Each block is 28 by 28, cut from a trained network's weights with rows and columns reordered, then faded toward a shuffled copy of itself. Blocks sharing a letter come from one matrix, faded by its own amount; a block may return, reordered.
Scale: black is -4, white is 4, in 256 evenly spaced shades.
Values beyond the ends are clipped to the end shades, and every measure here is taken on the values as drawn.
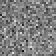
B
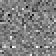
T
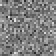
B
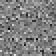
T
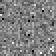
B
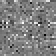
T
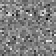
T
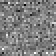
T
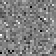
B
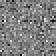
T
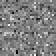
T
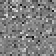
T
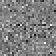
T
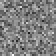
B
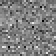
T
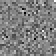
B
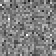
B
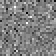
B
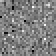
B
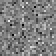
B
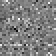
T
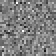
B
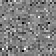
T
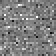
T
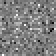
T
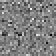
T
